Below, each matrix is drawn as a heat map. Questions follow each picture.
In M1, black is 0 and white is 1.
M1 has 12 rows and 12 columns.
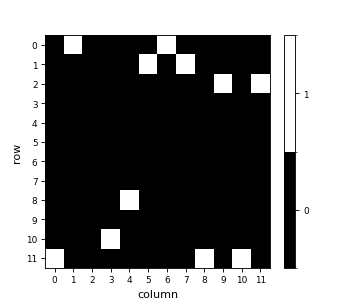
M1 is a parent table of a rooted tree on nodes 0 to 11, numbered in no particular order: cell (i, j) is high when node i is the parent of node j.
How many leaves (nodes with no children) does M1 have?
6
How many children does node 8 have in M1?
1
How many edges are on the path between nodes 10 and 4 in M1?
3
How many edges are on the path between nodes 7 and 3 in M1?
5
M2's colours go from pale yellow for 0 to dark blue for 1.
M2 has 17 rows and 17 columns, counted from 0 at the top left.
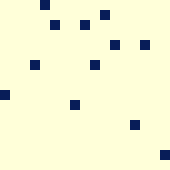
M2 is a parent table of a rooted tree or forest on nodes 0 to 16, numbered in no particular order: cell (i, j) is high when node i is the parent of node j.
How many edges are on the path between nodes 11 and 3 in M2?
5
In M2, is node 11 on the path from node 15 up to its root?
no
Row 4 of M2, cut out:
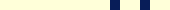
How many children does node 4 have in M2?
2
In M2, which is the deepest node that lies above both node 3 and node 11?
6
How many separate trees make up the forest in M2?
5
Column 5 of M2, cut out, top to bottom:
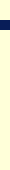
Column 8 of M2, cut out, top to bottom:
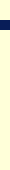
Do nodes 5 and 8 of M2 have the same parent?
yes
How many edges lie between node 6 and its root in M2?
0
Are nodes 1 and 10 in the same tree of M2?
yes
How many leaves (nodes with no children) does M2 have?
8
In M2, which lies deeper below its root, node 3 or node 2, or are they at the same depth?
node 3
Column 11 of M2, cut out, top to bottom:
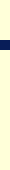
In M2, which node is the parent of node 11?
4
